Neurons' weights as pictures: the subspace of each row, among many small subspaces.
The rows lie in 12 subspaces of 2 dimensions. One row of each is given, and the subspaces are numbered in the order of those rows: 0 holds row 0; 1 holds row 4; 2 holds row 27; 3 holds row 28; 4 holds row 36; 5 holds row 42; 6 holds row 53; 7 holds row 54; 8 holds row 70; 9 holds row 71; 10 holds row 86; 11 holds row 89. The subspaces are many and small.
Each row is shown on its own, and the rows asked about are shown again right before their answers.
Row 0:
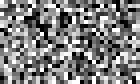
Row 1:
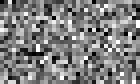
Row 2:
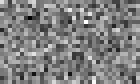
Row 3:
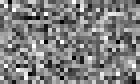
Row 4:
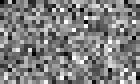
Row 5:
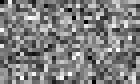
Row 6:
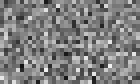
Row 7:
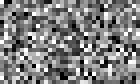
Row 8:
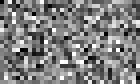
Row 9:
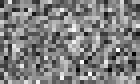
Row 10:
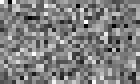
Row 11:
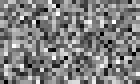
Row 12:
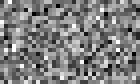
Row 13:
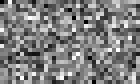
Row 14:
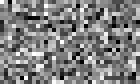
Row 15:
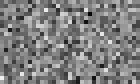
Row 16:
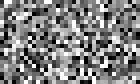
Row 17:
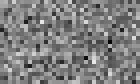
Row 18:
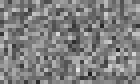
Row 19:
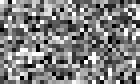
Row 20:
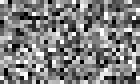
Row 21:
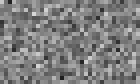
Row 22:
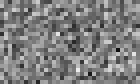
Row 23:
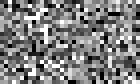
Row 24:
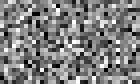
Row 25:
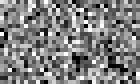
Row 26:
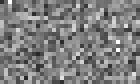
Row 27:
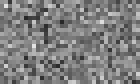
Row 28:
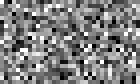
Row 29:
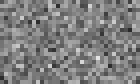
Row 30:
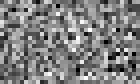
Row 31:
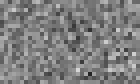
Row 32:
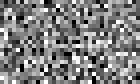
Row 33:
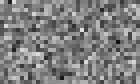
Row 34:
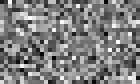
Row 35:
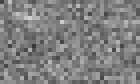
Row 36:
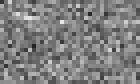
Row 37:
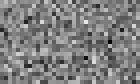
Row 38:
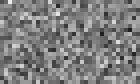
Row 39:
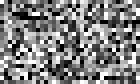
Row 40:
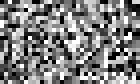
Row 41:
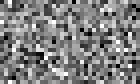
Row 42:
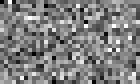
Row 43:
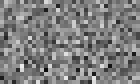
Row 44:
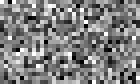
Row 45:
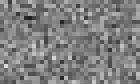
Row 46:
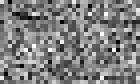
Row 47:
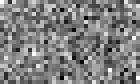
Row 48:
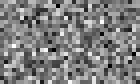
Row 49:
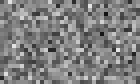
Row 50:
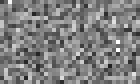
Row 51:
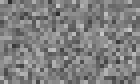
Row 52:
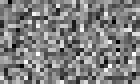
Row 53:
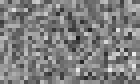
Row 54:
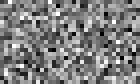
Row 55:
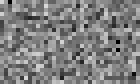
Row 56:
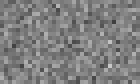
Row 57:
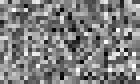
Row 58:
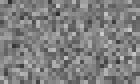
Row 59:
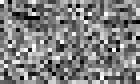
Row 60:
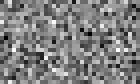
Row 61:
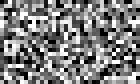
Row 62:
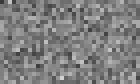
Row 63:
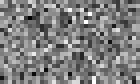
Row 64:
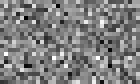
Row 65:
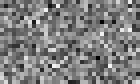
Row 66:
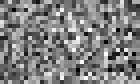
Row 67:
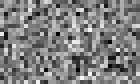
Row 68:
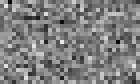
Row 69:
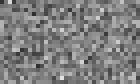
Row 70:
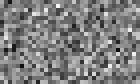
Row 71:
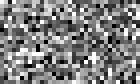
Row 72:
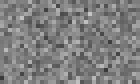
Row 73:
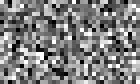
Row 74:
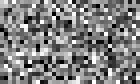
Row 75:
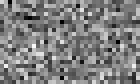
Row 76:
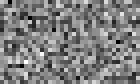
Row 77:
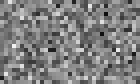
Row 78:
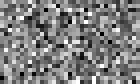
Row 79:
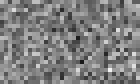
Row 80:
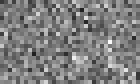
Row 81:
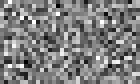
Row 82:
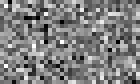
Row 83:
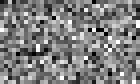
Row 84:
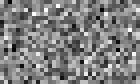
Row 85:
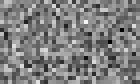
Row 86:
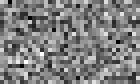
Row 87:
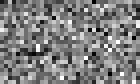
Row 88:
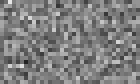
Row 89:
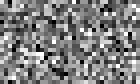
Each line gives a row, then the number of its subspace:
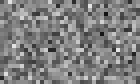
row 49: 4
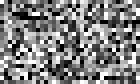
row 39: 4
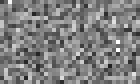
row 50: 5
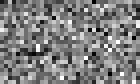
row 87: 11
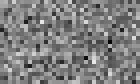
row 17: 9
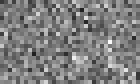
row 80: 1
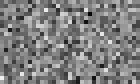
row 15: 0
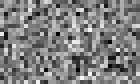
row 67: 1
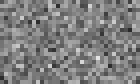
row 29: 2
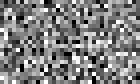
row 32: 3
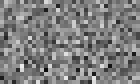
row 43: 3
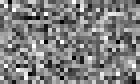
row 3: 2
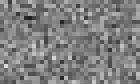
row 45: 7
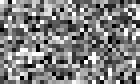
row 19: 9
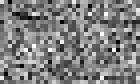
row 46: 4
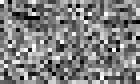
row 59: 4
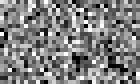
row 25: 1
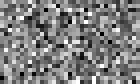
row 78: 0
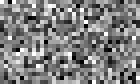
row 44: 8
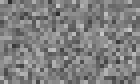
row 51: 7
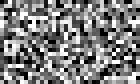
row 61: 10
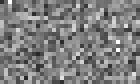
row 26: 5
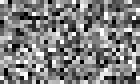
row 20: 7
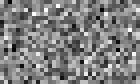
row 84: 8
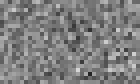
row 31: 6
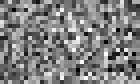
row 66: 6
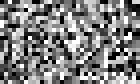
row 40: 6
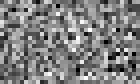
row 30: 6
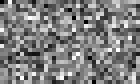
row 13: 0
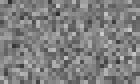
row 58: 7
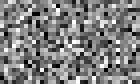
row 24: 5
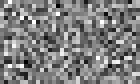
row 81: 10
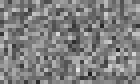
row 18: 1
